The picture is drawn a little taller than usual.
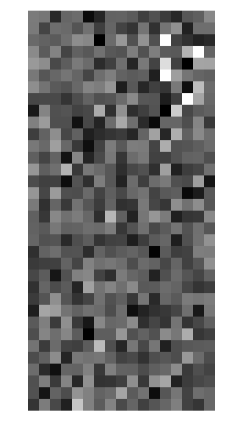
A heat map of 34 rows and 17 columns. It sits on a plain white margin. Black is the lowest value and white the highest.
The top right is the ninth with the highest average. No overall slope runs across the table. The top right is the roughest part. In the top right lies a patch that is rougher than the rest.
